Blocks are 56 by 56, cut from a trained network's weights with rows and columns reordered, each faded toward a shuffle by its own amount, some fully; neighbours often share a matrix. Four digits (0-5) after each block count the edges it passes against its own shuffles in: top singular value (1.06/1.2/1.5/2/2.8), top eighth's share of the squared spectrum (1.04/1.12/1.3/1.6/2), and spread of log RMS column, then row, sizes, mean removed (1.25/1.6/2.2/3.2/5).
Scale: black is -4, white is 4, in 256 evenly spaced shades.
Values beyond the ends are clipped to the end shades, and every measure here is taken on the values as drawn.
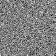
2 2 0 0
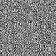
3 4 2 1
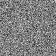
0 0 0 0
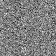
2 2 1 0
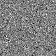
0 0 0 0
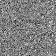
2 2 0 0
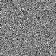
2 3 1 0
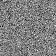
0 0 0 0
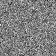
0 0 0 0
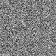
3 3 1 0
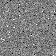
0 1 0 0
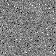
0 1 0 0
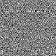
3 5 2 2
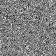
0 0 0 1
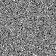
0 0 0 0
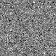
2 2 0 1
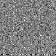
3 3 0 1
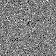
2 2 0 1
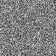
0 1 0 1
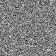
2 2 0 0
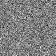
1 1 0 0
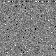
2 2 0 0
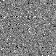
1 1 0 1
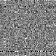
3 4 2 2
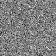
2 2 1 0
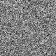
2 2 0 0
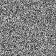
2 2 0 0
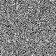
2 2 0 0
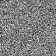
2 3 0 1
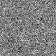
3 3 2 1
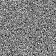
1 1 0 0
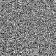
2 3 1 1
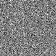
2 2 0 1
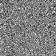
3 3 1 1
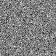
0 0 0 0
